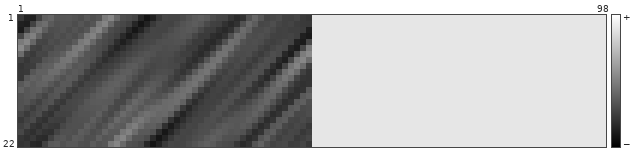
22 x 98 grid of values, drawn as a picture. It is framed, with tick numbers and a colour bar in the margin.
The table splits into one row of 2 panels. Panel 1,1: low, slanting up to the right. Panel 1,2: very high, flat.
